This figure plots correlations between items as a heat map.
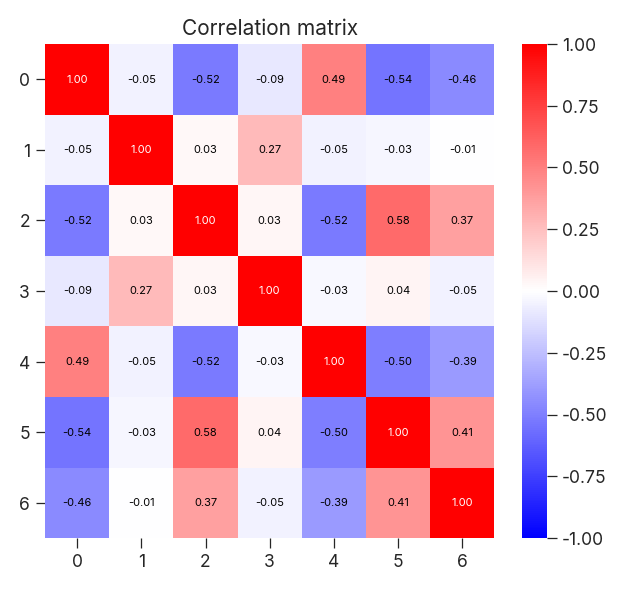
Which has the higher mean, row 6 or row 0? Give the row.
6
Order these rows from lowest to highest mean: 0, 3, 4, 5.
0, 4, 5, 3
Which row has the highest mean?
3
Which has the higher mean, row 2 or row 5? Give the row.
2
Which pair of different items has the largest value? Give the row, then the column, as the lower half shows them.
5, 2
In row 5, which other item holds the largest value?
2
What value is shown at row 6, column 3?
-0.05
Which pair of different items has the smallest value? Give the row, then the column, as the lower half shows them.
5, 0
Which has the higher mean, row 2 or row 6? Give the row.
2
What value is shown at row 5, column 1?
-0.03
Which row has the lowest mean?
0
